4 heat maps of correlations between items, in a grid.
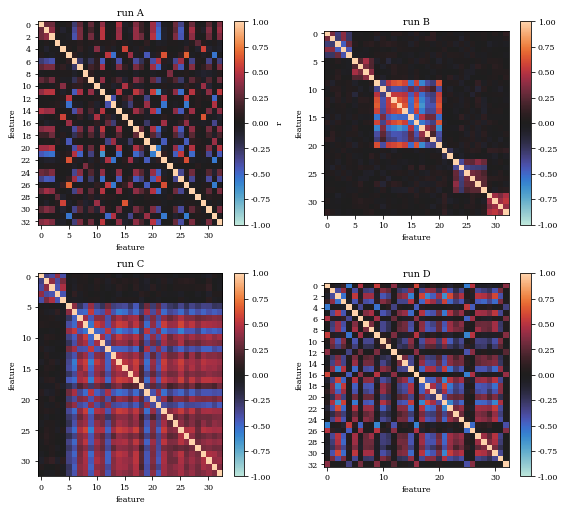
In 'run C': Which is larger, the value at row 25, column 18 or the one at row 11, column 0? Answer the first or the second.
the first
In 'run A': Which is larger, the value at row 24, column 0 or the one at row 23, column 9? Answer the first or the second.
the first
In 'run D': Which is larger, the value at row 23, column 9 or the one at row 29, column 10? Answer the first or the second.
the first
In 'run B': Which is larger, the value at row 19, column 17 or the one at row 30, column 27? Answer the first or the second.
the first
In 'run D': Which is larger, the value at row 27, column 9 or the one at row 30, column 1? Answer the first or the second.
the first
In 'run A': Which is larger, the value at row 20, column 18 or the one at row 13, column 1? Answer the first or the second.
the first
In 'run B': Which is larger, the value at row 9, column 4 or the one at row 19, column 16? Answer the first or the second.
the first
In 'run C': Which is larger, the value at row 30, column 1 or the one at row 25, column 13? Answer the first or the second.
the second
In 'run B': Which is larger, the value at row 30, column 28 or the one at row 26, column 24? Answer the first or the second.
the first
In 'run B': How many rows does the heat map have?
33
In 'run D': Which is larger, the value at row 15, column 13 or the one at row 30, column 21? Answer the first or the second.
the first
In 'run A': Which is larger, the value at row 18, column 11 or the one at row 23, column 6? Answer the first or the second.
the first
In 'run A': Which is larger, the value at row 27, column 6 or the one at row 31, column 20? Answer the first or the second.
the second
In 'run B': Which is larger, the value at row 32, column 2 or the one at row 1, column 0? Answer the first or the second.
the second
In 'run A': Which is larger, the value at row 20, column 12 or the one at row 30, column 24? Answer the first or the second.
the second
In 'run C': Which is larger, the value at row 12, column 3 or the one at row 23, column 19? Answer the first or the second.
the first
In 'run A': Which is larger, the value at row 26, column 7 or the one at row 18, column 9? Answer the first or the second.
the second
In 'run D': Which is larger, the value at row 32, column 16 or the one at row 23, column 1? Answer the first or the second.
the first
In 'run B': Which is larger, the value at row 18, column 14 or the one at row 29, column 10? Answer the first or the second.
the second
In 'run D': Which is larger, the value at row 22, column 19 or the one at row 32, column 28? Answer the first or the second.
the second
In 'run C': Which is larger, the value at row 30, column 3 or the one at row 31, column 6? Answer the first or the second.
the first
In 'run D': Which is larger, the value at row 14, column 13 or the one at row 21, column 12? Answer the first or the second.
the first
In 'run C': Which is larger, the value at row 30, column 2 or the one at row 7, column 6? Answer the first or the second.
the first
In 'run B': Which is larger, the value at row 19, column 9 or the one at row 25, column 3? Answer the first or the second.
the second
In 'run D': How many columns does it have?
33
